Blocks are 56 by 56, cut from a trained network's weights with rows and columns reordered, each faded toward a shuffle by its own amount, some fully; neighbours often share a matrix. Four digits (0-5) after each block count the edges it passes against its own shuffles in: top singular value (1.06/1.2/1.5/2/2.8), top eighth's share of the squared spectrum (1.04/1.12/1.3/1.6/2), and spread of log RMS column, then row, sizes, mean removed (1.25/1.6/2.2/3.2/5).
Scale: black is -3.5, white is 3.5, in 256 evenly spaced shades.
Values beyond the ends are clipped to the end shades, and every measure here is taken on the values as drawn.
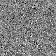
0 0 0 0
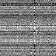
5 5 2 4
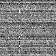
4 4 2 3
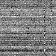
4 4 2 3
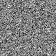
0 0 0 0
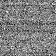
2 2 0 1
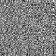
4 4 2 1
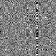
3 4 2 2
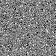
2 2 0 1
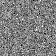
0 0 0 0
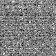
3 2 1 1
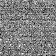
2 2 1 0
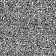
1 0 0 0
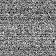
3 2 0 1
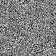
0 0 0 0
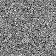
0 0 0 0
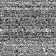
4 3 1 2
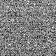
2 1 0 0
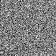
1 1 0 0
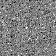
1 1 0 0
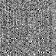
3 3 1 2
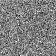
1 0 0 0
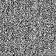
2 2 0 0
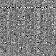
3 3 0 2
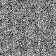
1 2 0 1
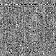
3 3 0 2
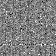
2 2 0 1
